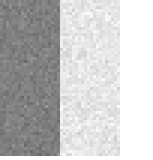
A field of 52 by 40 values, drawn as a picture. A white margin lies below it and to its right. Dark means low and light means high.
It is made of 1 by 2 panels. Panel 1,1: middling, fine-grained, faint in contrast. Panel 1,2: very high, fine-grained, faint in contrast.
